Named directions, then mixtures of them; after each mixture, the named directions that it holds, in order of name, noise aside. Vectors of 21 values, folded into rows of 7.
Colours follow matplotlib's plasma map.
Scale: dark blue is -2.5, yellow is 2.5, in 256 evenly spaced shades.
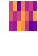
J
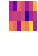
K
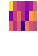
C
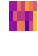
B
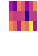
K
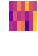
B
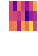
K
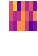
J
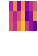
J, K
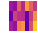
B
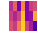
J, K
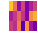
C, J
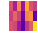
J, K
